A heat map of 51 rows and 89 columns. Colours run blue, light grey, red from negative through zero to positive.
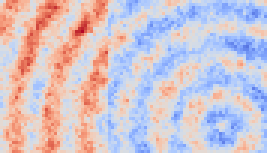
Rings spread out from the bottom right. The left part is higher, up to a seam about 40% of the way across. The top right is the ninth with the lowest average. The ninth with the highest average is the top left. No lone cell stands out from its neighbours.
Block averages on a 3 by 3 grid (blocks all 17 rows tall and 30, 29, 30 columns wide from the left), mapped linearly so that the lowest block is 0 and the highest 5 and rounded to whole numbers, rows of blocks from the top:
5 2 0 / 4 2 1 / 4 1 1
